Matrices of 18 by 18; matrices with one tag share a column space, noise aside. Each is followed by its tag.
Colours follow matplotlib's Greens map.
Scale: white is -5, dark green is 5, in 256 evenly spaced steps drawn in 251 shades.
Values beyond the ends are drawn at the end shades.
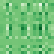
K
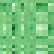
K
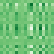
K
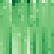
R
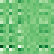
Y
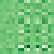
Y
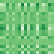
K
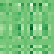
K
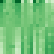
R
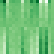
R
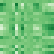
K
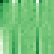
R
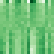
R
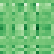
K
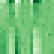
R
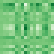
K
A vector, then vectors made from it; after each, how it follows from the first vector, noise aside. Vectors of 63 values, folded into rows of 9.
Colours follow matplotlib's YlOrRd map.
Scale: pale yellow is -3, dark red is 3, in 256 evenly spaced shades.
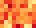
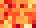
copied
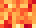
negated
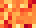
negated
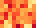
copied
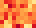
copied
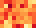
copied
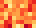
negated
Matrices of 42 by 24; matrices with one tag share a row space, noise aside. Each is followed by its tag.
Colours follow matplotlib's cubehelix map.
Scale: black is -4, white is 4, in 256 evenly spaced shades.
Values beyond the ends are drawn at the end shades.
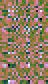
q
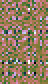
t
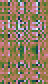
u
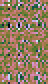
u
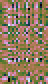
q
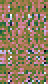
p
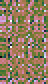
p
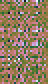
u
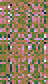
p
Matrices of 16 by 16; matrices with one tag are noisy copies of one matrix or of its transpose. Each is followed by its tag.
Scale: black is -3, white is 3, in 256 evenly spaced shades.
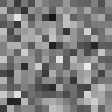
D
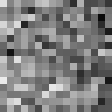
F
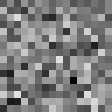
D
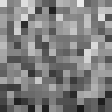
F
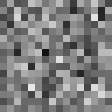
D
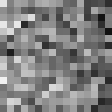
F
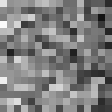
F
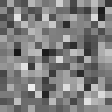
D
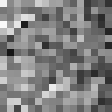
F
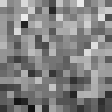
F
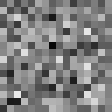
D
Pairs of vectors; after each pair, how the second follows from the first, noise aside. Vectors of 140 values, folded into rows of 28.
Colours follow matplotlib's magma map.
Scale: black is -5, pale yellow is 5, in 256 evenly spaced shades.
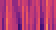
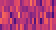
shuffled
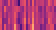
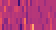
partly zeroed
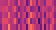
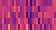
sign-scrambled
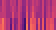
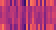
wrapped around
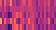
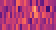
shuffled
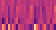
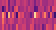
wrapped around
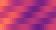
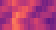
wrapped around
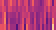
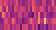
shuffled
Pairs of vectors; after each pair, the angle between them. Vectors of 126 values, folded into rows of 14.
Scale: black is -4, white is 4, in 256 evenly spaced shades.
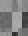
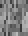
partly opposed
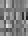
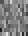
orthogonal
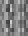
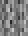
nearly opposite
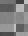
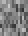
partly opposed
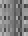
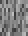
orthogonal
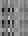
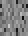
orthogonal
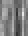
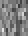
partly aligned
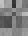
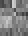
nearly opposite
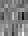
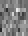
partly aligned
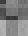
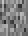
orthogonal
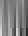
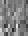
partly aligned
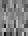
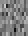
orthogonal
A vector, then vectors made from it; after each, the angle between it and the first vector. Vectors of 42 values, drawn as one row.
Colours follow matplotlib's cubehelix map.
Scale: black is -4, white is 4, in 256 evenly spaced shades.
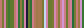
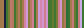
orthogonal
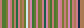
partly opposed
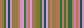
partly opposed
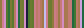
nearly parallel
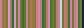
orthogonal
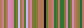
nearly opposite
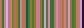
partly aligned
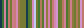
partly aligned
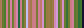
orthogonal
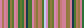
nearly parallel
